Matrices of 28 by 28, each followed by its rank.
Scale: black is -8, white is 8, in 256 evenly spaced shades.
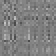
three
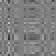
two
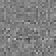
five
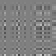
one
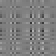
one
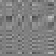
two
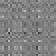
three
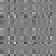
two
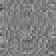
five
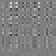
two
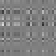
one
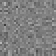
five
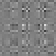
two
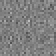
five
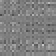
three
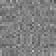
five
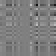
one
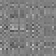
three
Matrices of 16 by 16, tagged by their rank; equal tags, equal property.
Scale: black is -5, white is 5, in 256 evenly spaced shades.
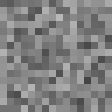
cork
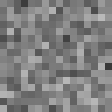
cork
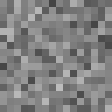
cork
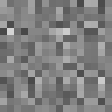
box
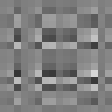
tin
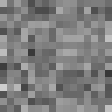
box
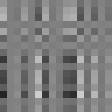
tin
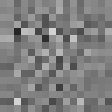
box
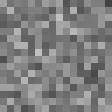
cork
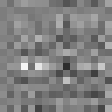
box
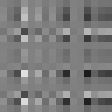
tin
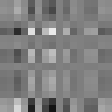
tin
